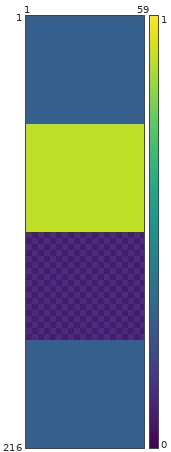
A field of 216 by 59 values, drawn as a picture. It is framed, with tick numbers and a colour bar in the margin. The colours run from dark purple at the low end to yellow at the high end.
The table splits into 4 rows of 1 panel. Panel 1,1: low, flat. Panel 2,1: very high, flat. Panel 3,1: very low, checkered, faint in contrast. Panel 4,1: low, flat.
